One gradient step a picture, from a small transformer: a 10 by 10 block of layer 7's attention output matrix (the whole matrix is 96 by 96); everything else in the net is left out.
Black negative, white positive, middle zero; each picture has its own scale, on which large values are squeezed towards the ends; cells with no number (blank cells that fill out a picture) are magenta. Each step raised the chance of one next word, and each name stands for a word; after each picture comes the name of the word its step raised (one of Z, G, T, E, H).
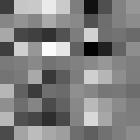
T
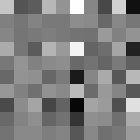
T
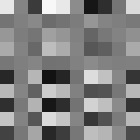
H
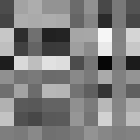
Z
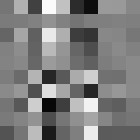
H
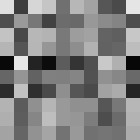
Z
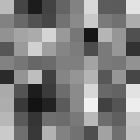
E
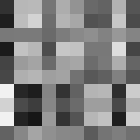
T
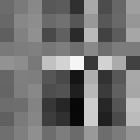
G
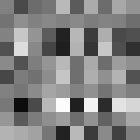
E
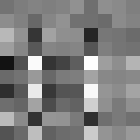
Z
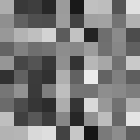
E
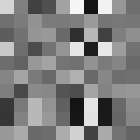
T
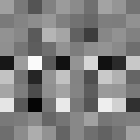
G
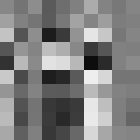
G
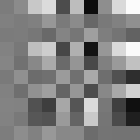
T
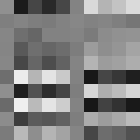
H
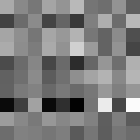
E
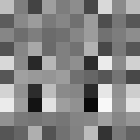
E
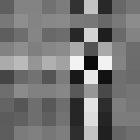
G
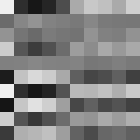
H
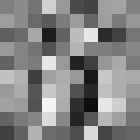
E
